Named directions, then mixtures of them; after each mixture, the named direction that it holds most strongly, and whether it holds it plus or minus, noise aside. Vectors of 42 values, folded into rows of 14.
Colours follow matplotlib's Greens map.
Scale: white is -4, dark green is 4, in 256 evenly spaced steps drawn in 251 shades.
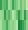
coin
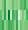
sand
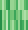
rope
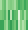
sand, plus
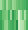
coin, minus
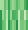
rope, plus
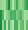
rope, plus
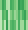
rope, minus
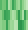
coin, plus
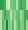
rope, minus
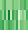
sand, plus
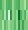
sand, minus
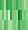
sand, minus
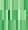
sand, plus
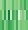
sand, plus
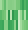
sand, plus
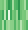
sand, minus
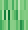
sand, plus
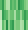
rope, minus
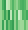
sand, plus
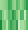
coin, minus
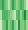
rope, minus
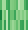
rope, plus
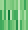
sand, plus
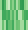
rope, minus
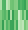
sand, plus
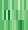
coin, plus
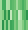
sand, plus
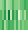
sand, plus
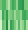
rope, minus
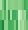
sand, plus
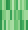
rope, plus
